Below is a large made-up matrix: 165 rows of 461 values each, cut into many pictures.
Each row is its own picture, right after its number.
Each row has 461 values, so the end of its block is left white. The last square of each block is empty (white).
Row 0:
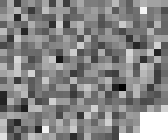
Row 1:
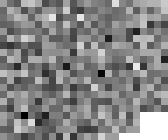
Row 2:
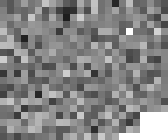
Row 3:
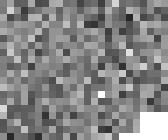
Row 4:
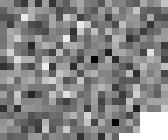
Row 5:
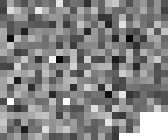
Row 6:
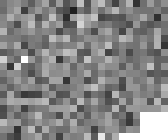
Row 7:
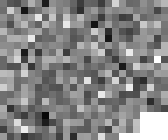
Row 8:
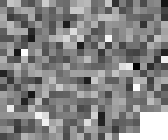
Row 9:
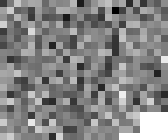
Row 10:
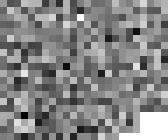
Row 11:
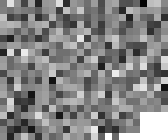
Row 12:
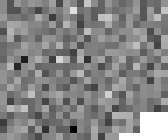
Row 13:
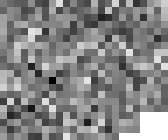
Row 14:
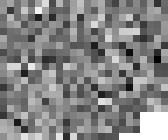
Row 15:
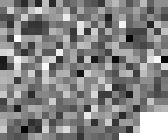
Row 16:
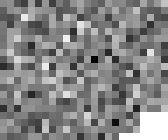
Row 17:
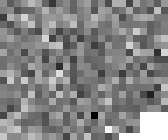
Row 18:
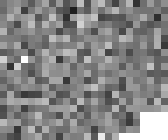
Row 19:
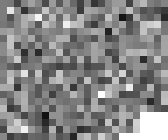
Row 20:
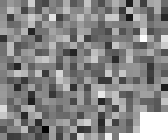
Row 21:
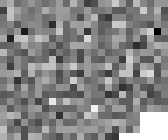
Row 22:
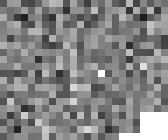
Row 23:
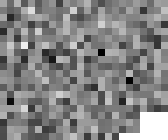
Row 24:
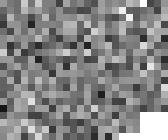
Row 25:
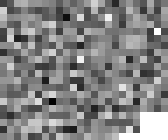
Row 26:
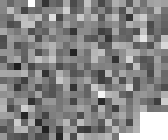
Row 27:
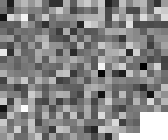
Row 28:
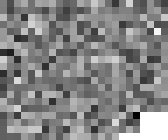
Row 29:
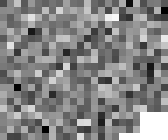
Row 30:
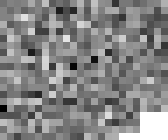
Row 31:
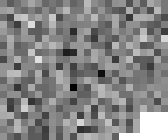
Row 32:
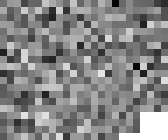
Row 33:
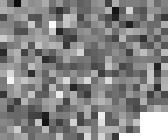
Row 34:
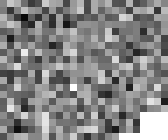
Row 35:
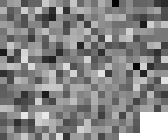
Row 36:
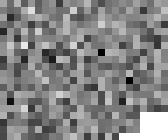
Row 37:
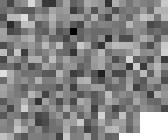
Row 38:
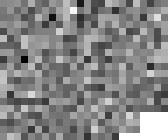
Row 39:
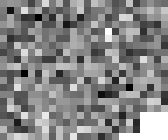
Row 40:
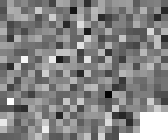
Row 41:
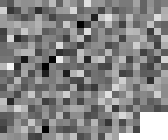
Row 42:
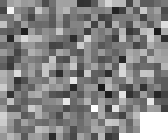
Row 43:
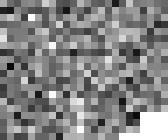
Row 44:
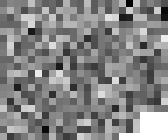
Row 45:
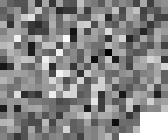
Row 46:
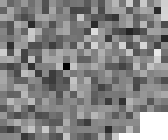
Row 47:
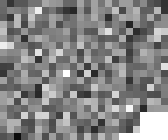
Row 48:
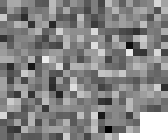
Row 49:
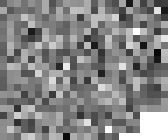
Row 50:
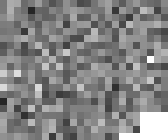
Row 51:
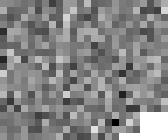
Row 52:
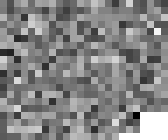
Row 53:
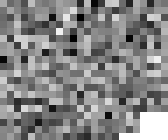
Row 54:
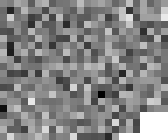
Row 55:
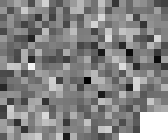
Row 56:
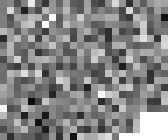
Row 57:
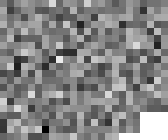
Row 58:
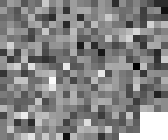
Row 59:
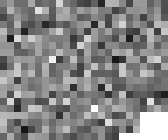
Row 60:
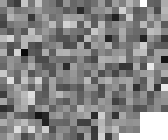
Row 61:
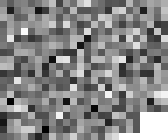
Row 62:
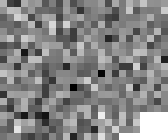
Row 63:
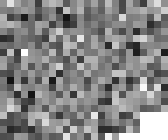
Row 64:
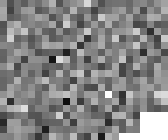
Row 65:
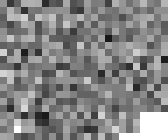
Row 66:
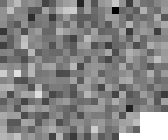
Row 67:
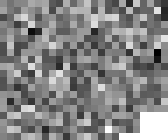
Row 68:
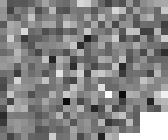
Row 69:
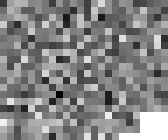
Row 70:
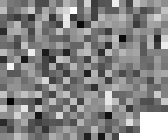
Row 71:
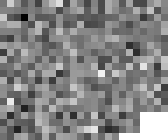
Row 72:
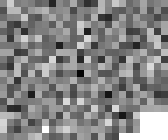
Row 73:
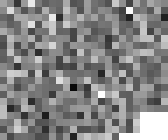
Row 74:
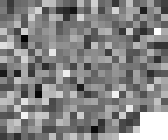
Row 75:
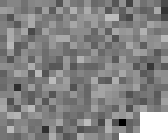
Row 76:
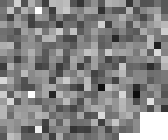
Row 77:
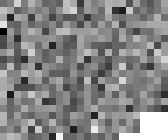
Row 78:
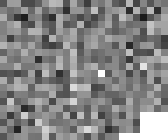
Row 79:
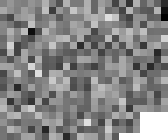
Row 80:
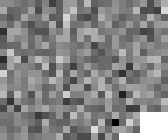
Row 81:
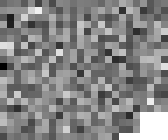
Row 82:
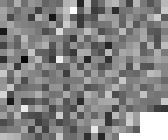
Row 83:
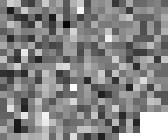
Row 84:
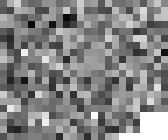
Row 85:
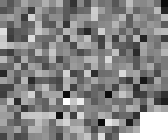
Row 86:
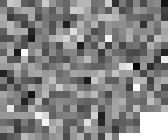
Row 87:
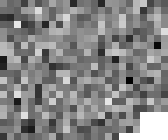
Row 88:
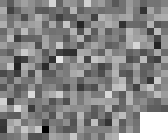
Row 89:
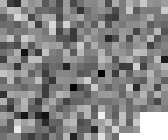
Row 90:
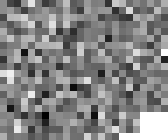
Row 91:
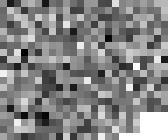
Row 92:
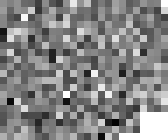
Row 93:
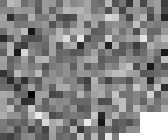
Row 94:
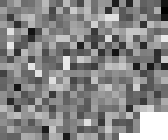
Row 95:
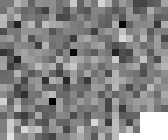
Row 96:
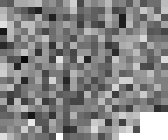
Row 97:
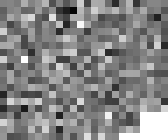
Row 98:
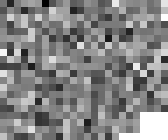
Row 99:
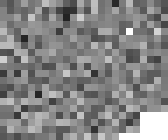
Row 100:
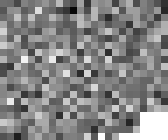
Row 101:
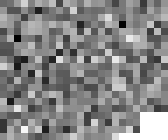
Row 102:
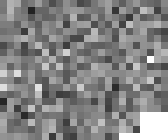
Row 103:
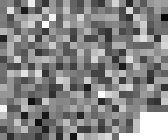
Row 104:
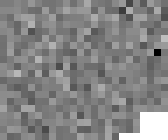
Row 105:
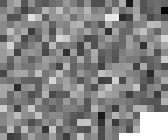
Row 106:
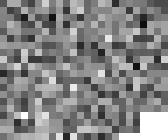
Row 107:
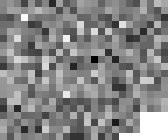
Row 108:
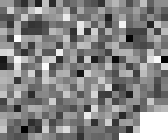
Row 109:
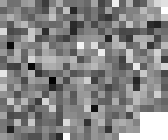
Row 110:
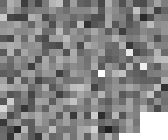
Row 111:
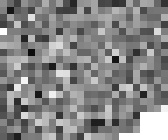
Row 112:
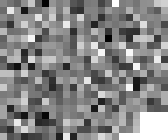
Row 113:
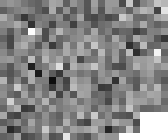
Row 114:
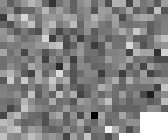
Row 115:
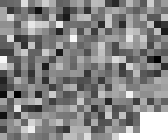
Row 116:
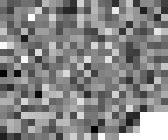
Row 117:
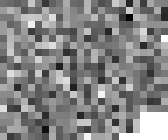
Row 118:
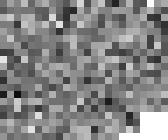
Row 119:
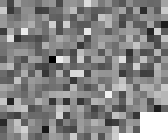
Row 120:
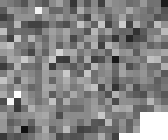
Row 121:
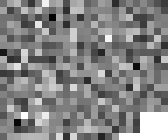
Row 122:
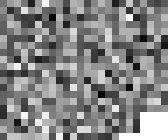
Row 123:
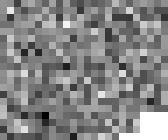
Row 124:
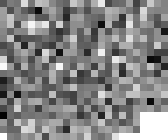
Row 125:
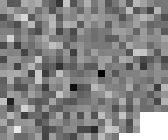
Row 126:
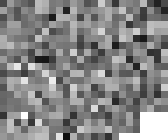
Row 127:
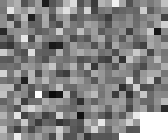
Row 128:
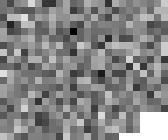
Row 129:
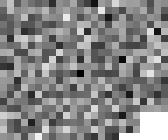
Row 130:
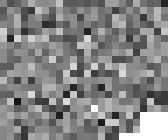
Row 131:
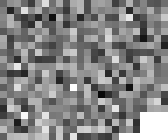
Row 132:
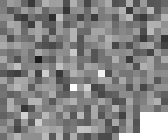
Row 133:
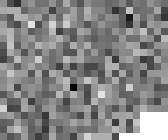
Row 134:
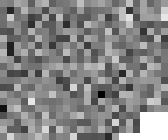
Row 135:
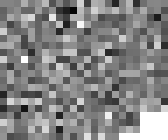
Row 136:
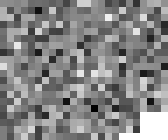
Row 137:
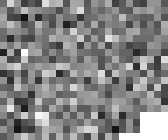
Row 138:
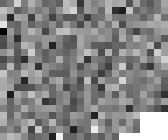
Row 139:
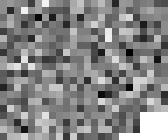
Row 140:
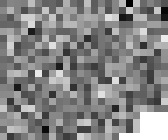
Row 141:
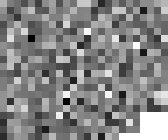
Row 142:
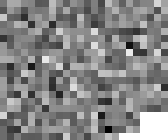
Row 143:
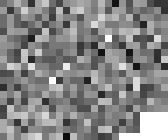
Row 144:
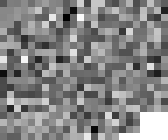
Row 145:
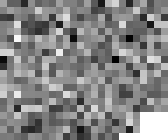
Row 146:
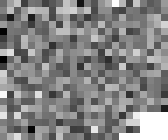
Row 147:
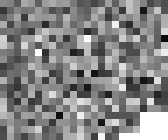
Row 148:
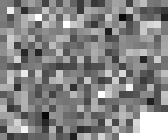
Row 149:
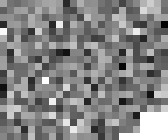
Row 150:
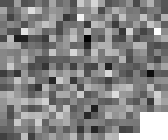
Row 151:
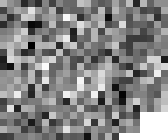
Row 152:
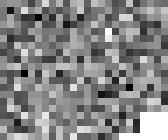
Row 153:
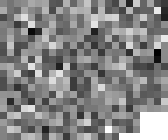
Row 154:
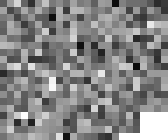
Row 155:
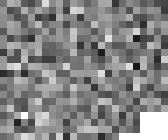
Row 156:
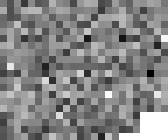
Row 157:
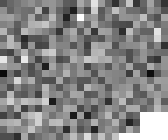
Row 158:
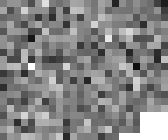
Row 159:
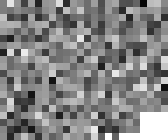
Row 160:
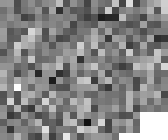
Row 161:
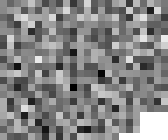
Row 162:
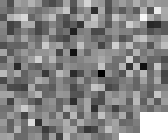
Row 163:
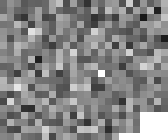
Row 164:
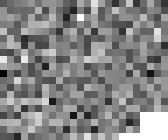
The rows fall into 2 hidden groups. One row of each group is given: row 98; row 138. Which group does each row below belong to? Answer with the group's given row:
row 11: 98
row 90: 98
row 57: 138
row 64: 138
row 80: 138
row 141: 138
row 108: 138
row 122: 98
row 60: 98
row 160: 98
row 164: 138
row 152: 98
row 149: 138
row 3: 98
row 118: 138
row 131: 98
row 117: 98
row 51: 138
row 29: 98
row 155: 98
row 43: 138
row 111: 138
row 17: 98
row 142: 98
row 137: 98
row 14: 98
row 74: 138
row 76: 138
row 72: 138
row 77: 138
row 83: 98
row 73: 98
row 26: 98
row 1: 98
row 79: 98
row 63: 98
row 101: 138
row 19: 98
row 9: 138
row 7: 98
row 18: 138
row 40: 138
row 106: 98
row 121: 98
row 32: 98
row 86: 98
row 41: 138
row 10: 98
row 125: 98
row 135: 138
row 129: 138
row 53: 138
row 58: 98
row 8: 98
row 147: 138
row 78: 98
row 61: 138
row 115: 138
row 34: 98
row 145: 138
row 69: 138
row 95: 138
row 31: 98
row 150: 138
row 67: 98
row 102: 138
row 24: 98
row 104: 98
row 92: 138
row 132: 98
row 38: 138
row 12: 138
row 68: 138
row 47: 138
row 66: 138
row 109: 98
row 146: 138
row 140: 98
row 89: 98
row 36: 138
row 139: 98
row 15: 138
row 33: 98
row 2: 138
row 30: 138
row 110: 98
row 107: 138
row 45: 138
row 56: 98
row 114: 98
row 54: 98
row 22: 98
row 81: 138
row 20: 98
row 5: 138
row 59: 138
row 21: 138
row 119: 138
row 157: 138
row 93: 98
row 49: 98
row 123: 98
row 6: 138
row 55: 98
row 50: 138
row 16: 138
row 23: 138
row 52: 138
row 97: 138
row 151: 138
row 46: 98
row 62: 98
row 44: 98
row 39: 98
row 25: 138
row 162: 98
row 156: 138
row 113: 98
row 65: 98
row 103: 98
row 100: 138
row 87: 138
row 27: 98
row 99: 138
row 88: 138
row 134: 98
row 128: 98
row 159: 98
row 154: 98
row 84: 98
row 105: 98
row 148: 98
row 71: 98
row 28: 138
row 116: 138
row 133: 98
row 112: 98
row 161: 98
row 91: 98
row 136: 138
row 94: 98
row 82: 138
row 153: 98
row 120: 138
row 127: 138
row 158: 98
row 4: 138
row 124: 138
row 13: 98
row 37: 98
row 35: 98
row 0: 138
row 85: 138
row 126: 98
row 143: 98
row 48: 98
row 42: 138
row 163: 98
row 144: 138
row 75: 98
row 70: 138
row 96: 138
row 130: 138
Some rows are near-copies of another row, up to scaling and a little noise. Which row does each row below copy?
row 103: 56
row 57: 88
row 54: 134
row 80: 51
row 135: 97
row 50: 102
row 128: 37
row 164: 157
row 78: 22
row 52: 28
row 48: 142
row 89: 62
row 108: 15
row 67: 153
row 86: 8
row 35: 32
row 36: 23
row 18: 6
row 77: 138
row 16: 4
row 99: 2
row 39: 152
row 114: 17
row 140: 44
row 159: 11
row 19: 148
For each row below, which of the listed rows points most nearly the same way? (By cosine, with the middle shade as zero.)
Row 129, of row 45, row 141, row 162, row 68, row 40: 40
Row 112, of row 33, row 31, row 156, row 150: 31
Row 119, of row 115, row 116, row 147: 115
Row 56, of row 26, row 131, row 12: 26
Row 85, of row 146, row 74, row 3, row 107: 74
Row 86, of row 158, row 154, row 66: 158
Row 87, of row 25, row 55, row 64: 64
